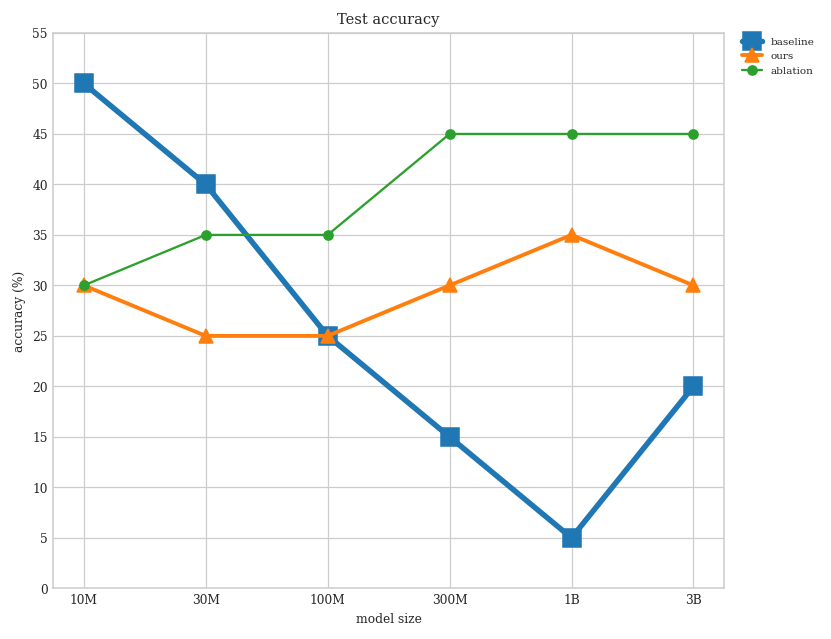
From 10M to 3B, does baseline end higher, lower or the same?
lower
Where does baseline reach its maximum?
10M
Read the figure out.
Title: Test accuracy
x-axis: model size, ticks 10M 30M 100M 300M 1B 3B
y-axis: accuracy (%), ticks 0 5 10 15 20 25 30 35 40 45 50 55
Legend: baseline, ours, ablation
Values:
baseline: 50 40 25 15 5 20
ours: 30 25 25 30 35 30
ablation: 30 35 35 45 45 45
